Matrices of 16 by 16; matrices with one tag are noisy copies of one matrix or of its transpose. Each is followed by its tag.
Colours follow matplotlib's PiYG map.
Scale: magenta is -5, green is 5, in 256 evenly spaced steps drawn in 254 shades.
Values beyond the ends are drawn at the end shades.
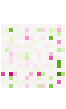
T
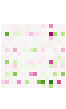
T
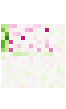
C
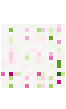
T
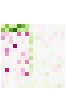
C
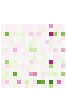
T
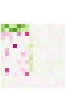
C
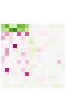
C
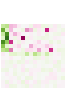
C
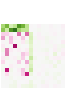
C
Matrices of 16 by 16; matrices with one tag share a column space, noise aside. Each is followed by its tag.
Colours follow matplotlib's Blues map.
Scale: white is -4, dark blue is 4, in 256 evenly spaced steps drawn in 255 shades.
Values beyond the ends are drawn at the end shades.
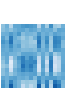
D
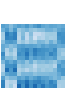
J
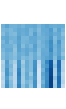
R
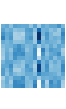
J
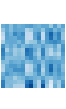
J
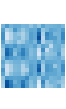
J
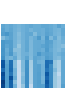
R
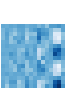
J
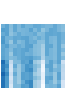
R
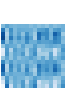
J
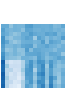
R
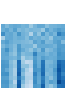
R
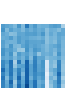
R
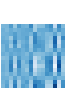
D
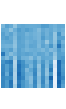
R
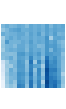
R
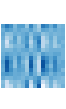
D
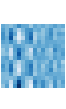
J
